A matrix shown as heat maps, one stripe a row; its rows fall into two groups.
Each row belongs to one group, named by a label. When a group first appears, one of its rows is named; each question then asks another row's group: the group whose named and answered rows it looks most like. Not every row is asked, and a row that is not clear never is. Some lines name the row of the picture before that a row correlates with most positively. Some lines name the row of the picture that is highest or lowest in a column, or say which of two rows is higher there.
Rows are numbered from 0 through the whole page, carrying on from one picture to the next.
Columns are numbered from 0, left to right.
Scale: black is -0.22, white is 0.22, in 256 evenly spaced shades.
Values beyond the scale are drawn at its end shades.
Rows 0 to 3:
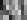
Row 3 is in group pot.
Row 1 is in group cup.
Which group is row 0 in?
cup
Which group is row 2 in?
cup
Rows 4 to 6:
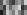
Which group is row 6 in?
cup
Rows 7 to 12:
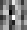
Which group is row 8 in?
pot
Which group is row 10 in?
cup
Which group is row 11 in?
pot
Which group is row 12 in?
pot
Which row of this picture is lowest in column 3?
9
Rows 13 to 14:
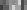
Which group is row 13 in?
cup
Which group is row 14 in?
cup
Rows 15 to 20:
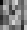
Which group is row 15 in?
cup
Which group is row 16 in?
pot
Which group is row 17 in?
pot
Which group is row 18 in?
cup
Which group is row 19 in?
cup
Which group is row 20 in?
pot
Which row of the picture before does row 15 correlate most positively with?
14
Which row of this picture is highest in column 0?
20
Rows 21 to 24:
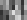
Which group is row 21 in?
pot
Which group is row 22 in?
pot
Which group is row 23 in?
cup
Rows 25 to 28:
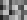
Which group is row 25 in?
pot
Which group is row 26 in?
cup
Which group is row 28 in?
cup
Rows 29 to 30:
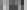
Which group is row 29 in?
pot
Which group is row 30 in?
pot
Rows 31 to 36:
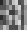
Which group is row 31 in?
cup
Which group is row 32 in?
cup
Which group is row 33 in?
pot
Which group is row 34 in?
cup
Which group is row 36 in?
pot
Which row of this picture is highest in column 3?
34
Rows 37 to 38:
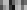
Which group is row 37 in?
pot
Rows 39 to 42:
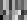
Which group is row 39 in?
pot
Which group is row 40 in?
pot
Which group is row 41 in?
cup
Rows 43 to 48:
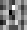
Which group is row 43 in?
pot
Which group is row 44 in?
cup
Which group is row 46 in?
pot
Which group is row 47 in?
cup
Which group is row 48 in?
pot
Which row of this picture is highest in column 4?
44
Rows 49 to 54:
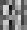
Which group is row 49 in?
cup
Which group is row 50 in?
pot
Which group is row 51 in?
pot
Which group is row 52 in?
cup
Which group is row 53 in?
pot
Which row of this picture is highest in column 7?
54
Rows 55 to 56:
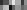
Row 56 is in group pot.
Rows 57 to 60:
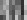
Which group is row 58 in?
pot
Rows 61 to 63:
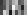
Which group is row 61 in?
cup
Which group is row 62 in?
cup
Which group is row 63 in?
pot
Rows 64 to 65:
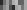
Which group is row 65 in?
pot
